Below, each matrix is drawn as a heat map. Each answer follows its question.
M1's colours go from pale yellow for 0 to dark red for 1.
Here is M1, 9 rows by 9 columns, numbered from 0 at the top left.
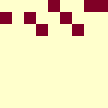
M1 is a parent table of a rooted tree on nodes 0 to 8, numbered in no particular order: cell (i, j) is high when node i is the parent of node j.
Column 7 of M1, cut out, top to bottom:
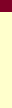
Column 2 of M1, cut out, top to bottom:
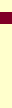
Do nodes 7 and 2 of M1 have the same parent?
no
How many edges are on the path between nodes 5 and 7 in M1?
3
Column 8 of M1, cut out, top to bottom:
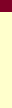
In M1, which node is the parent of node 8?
0
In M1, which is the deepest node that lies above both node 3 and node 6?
2
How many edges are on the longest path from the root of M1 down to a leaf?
2
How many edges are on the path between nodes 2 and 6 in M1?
1
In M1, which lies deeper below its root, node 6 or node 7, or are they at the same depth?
the same depth
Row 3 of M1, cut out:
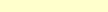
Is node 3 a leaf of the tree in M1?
yes
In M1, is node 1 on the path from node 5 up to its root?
yes
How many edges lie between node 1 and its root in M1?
0
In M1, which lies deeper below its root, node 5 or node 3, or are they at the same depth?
node 3
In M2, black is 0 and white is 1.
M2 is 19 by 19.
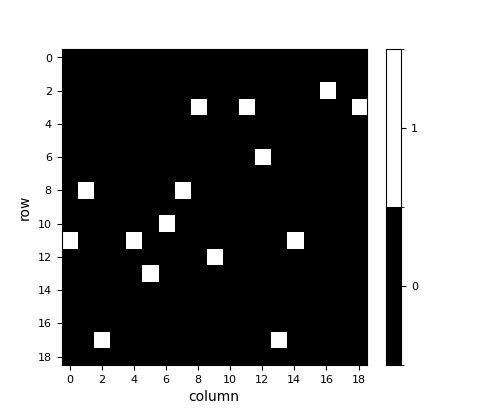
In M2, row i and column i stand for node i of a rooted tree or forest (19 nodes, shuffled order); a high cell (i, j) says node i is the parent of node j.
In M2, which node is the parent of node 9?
12
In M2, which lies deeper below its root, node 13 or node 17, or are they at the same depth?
node 13
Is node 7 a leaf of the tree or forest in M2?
yes
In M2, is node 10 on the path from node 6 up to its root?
yes
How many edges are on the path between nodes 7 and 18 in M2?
3
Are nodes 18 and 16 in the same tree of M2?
no
